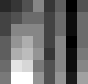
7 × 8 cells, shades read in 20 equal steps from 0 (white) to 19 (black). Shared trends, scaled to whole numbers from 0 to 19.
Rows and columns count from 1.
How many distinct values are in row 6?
7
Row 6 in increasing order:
2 3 9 9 10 11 13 18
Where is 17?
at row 7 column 7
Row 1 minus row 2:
2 2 2 -2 1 1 1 2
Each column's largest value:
16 15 13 11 15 12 19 13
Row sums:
112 103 95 88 83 75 63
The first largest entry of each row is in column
7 7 7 7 7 7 7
